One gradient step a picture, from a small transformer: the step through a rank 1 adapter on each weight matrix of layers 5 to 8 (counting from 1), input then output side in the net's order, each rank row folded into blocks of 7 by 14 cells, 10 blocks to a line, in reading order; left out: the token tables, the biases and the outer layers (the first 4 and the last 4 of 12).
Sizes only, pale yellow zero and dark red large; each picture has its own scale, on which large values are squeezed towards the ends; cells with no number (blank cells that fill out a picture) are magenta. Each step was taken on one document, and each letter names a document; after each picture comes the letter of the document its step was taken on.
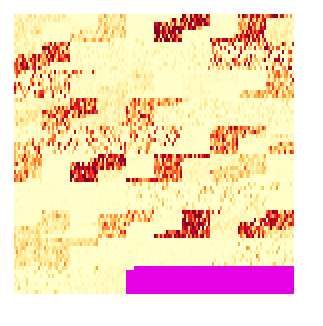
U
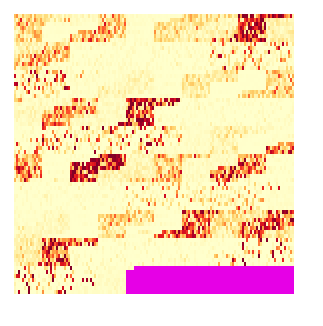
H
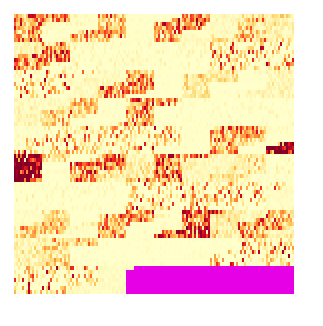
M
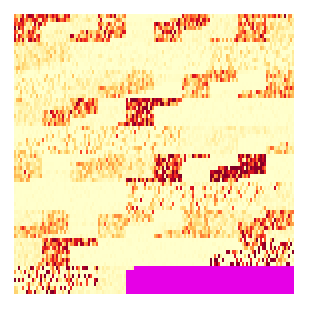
M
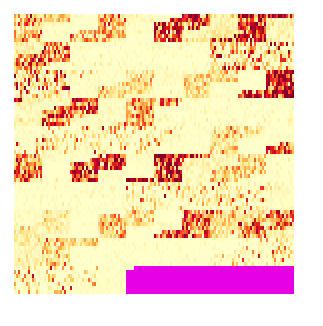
H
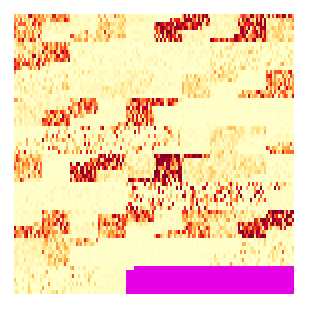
M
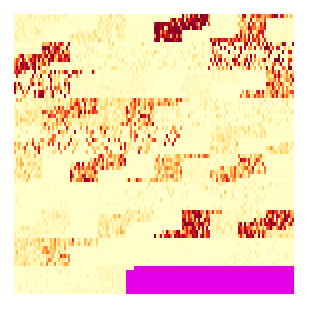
U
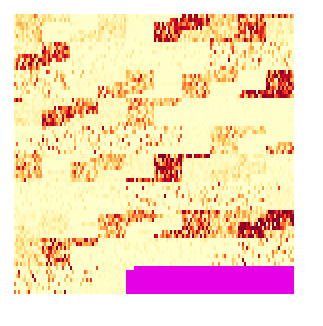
H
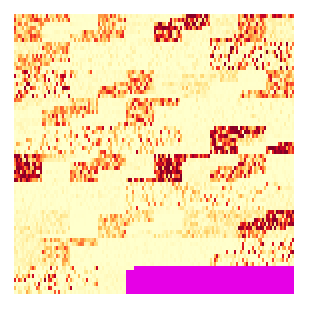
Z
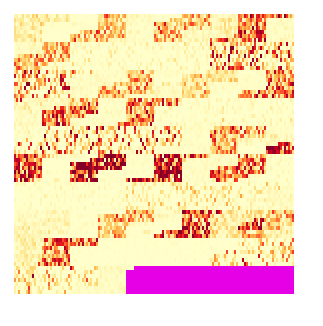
Z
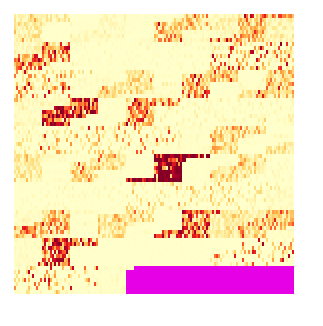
Z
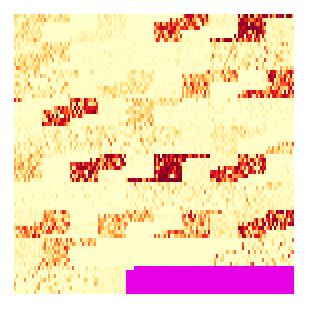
Z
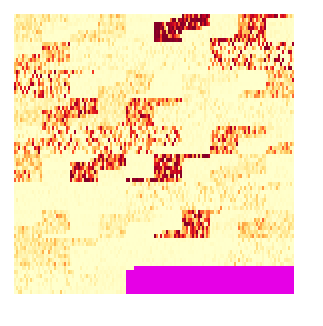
U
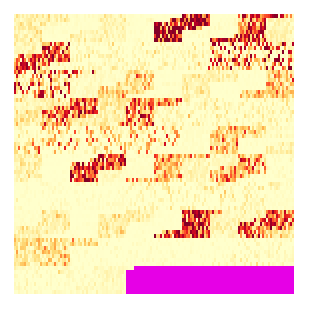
U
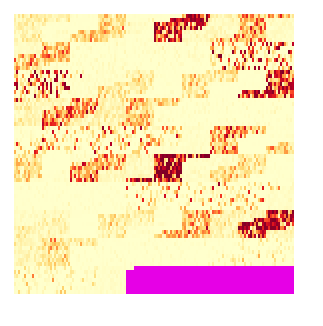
H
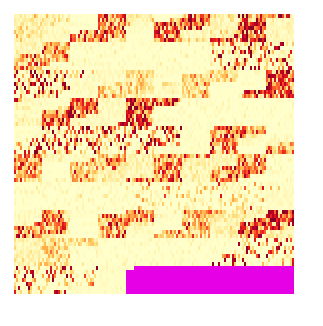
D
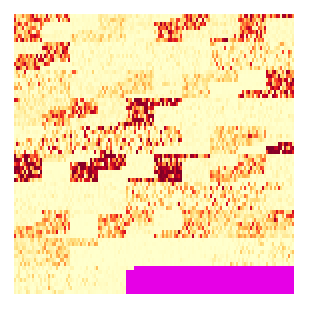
Z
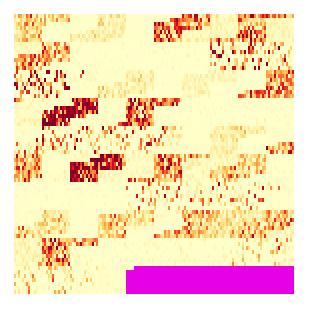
H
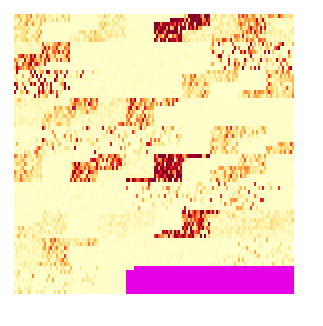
D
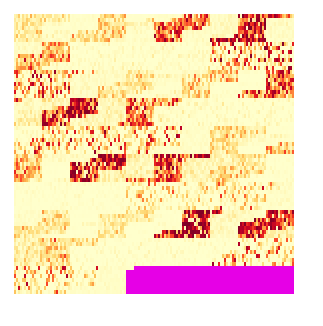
D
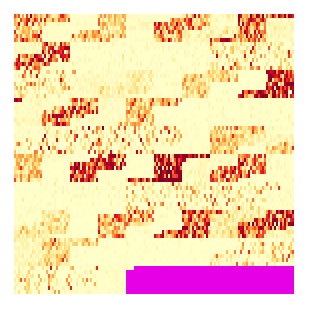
Z
